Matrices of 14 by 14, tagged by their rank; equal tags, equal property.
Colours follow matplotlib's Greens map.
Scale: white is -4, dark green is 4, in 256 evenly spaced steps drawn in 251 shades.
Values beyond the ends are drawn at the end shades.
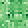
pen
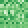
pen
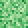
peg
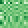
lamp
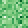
pen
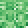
pen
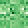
pen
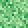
peg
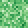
peg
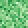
peg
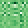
lamp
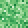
peg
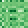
lamp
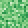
peg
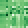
pen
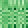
lamp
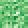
pen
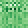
lamp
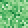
peg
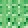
lamp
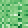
lamp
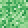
peg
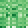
lamp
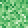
peg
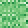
pen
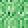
pen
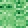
pen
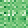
lamp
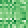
lamp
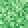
peg
